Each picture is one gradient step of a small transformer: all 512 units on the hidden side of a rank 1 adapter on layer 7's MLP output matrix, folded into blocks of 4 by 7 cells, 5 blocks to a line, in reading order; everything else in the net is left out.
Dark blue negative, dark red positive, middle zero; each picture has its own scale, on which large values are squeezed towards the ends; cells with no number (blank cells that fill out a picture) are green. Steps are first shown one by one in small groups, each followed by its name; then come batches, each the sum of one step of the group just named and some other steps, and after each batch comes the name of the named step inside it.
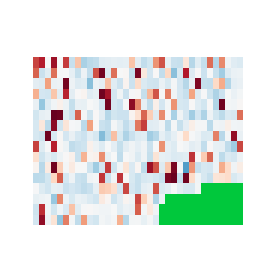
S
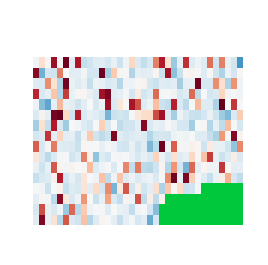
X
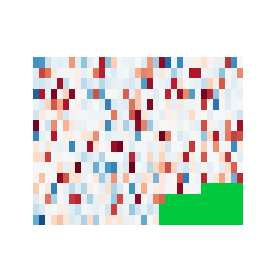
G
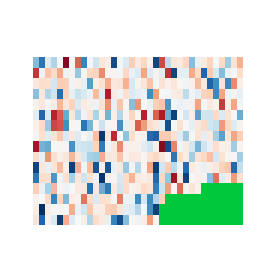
X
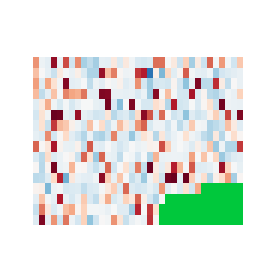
S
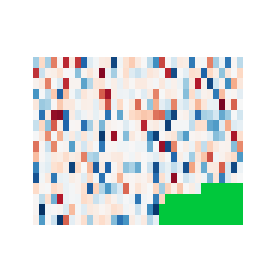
X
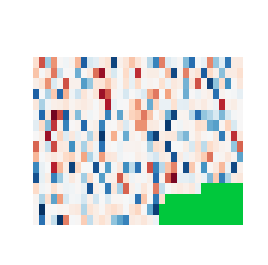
S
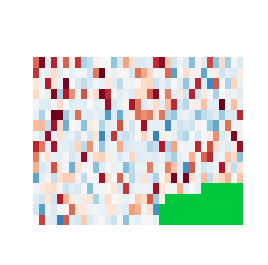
X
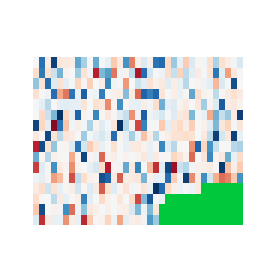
S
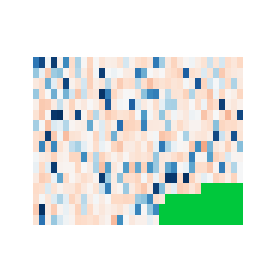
G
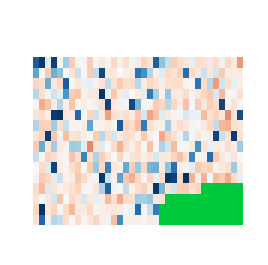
G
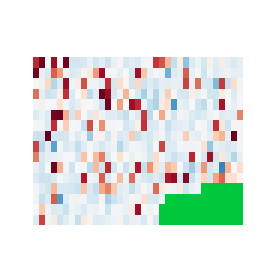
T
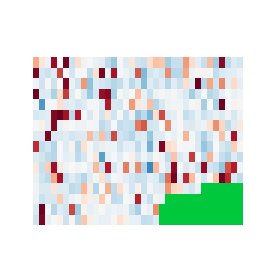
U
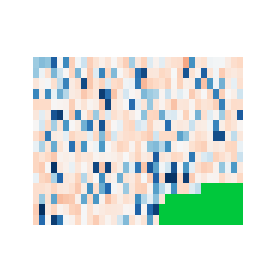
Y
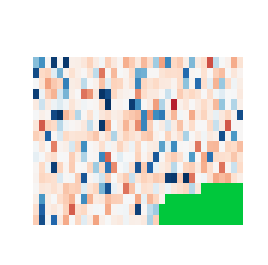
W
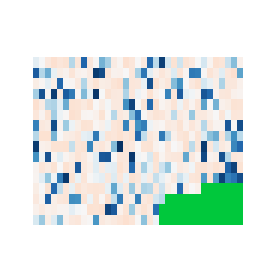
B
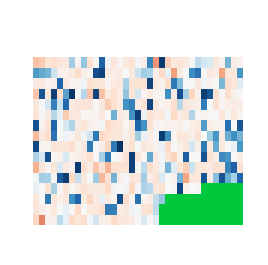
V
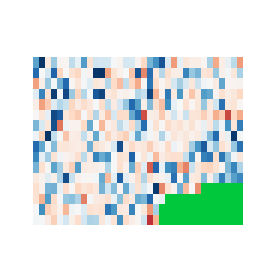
B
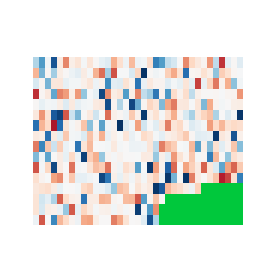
U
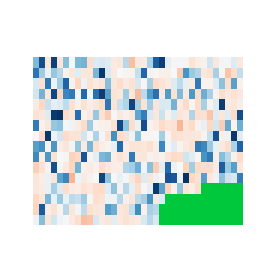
B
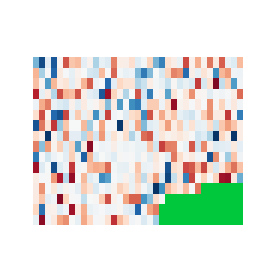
U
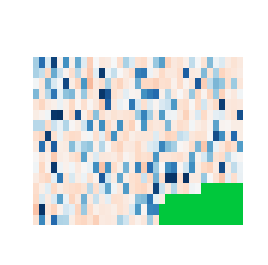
Y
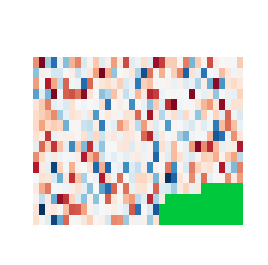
Y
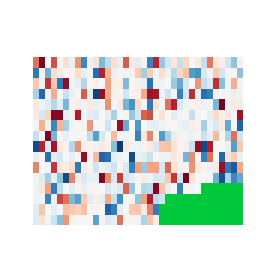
B
